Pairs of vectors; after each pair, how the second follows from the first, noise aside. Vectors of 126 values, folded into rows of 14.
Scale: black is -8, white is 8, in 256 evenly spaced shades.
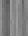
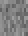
shuffled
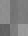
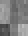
scaled up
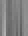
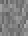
shuffled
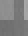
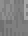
partly zeroed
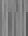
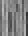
scaled up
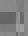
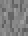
shuffled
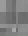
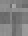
reversed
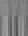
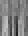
scaled up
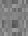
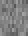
shuffled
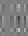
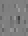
partly zeroed
